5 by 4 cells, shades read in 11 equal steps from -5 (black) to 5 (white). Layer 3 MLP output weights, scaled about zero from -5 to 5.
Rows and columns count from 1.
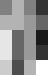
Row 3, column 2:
-1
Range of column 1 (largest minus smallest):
4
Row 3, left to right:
4 -1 1 -4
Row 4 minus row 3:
0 0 0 1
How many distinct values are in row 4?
4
